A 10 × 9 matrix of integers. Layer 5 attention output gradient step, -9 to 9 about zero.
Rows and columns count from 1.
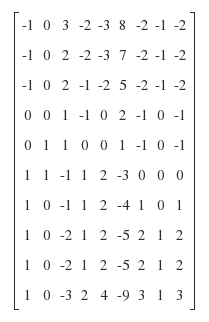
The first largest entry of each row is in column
6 6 6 6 2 5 5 5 5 5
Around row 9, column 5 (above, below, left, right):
2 4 1 -5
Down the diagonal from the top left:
-1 0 2 -1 0 -3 1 1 2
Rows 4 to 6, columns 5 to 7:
0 2 -1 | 0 1 -1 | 2 -3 0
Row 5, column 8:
0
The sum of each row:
0 -2 -2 0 1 1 1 2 2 2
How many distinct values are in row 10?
7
